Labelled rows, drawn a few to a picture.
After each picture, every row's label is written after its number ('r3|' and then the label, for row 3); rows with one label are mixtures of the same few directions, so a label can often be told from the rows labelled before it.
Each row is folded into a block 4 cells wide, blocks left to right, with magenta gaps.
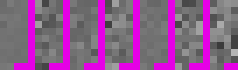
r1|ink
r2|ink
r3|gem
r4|ink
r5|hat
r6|hat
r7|gem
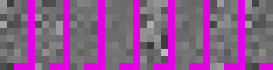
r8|ink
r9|hat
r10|hat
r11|gem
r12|gem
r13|gem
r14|ink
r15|ink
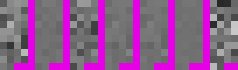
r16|gem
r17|hat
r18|hat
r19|gem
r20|gem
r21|hat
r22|hat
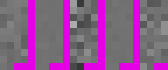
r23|gem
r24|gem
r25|ink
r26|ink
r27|hat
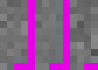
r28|hat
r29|ink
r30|gem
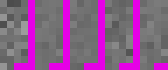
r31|hat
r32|gem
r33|ink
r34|gem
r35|gem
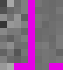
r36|ink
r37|gem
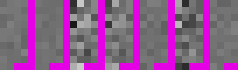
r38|gem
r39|gem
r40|ink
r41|ink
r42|hat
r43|ink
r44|hat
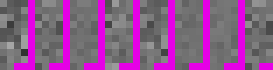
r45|gem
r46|hat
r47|hat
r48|ink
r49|gem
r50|ink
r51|gem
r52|hat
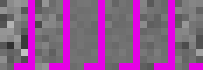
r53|gem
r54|ink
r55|hat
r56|ink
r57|ink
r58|gem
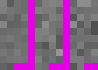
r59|ink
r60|gem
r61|hat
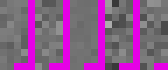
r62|gem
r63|hat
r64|gem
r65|ink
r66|hat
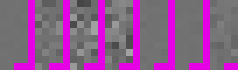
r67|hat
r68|hat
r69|hat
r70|gem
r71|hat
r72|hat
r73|gem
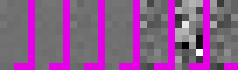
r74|ink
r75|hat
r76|ink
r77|hat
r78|ink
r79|gem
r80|ink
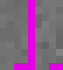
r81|gem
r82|gem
